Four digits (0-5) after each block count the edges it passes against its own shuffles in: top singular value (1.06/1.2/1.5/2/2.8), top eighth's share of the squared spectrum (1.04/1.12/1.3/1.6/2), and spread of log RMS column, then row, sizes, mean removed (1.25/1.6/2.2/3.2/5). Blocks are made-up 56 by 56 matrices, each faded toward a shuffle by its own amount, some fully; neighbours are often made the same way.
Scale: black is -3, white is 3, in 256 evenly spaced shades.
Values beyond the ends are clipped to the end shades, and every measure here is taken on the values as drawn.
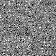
3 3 1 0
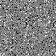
2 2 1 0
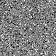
0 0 0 0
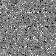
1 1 0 1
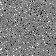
1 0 0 0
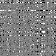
4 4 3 3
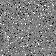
0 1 0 0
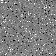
0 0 0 0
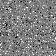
2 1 0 1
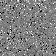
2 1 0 0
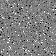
0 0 0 0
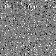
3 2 1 1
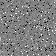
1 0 0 0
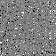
2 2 1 1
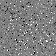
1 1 0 0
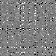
4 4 2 2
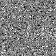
0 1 0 2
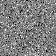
0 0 0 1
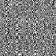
4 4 3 2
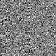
3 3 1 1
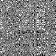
3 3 2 1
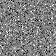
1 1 0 0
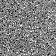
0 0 0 0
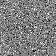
2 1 0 0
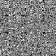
3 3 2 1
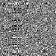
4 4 2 2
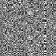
4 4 3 2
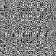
4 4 3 2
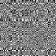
4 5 3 3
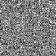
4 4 2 2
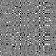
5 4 3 3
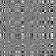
5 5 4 4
